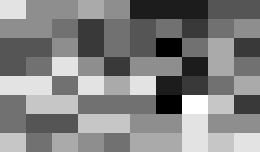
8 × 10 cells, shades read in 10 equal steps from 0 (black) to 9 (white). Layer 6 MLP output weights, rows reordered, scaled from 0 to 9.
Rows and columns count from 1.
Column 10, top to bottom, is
3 5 2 4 6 2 5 8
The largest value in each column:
8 8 8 8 7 8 6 9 7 8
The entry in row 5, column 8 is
2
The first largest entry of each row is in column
1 1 9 3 1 8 8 8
